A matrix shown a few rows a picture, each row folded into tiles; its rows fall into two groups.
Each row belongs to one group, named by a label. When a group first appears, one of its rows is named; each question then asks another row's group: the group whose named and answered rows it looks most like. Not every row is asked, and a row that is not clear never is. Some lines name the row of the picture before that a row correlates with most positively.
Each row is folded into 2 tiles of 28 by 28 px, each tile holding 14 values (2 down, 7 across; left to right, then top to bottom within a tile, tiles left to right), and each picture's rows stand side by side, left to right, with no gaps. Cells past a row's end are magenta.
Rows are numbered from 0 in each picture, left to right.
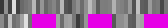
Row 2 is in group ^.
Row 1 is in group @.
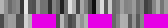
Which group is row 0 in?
^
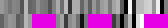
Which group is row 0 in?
^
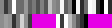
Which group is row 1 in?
@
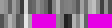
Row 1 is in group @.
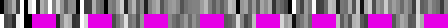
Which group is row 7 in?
^
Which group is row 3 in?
@
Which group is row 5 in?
@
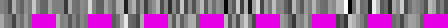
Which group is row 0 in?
@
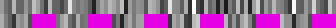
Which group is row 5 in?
@
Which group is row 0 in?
@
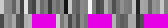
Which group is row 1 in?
@
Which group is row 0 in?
^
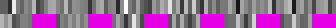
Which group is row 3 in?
^
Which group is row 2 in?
@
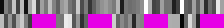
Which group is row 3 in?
@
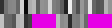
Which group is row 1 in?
@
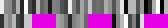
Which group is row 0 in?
^
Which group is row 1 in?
@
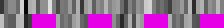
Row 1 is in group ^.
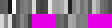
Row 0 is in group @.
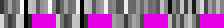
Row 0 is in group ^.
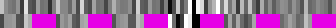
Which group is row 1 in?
^
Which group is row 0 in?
^
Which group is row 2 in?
^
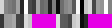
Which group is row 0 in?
^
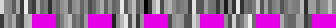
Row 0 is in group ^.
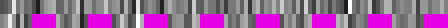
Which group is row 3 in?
^
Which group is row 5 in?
^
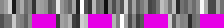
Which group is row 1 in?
^
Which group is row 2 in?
@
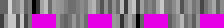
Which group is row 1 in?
@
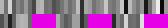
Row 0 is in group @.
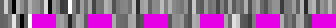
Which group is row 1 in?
@
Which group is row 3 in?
^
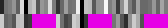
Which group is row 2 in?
@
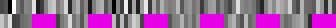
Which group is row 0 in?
@
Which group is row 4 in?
@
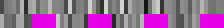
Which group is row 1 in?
@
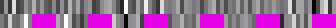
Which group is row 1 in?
@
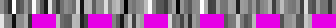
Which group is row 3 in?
@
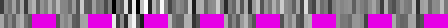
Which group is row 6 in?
@
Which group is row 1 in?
^
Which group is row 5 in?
^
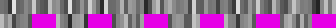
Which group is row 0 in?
@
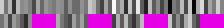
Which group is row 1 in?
@
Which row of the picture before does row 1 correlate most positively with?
1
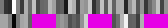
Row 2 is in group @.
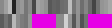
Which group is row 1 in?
@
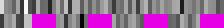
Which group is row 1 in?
^
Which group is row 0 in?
^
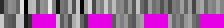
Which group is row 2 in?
^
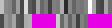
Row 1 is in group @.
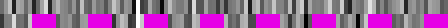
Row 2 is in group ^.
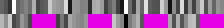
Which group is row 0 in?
@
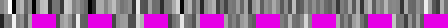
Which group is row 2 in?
^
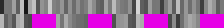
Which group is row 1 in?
@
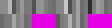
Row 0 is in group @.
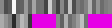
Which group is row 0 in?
@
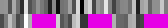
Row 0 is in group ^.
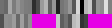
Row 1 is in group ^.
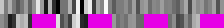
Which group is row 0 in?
@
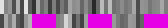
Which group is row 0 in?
^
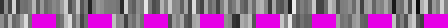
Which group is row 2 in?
@
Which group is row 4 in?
@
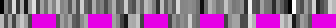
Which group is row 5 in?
@
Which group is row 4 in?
^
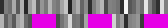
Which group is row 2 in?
@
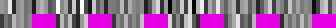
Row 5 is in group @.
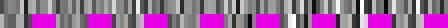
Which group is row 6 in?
^
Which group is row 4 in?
^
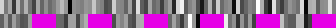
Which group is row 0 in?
^
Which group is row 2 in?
^
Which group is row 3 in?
@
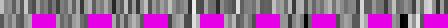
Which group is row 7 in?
@
